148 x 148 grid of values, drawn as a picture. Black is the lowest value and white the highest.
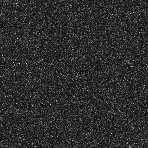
Overall the values sit about 20% of the way up the scale. No seam splits the table. Most values sit low, with a long tail of high ones. There are no regular stripes. No single row or column stands out from its neighbours. There is no overall slope. Fine speckle covers the field.
